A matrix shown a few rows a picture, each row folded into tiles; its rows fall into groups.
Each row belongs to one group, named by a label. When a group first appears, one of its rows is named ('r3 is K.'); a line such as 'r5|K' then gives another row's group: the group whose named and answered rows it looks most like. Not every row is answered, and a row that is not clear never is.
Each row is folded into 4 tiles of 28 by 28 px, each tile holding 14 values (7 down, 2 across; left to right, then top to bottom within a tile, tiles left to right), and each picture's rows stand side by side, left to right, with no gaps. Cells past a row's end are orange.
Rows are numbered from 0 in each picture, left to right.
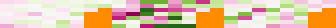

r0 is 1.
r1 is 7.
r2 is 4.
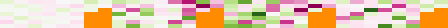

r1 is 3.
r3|7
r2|3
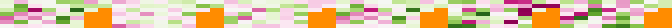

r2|4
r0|1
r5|7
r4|3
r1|1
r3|1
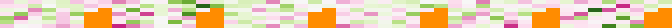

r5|7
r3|1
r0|4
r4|4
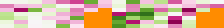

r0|3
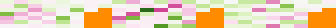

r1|7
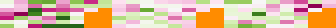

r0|7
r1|3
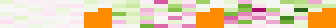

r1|4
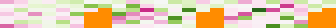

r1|1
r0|1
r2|7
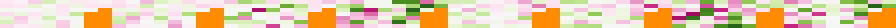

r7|1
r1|4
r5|3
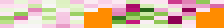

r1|3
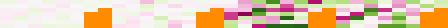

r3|7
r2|7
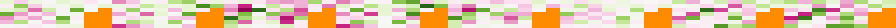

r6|7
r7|7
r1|1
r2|3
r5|1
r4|3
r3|1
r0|1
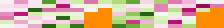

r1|3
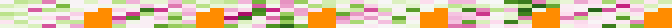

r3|1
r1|7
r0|4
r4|1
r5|7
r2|7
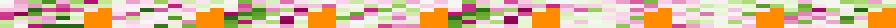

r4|3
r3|4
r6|1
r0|7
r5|3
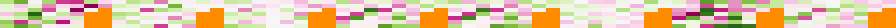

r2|3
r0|3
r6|7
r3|7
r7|4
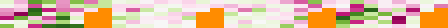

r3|3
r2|3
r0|7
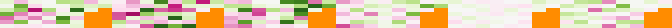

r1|7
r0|1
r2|1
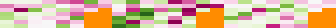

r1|3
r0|3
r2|4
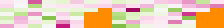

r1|3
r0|4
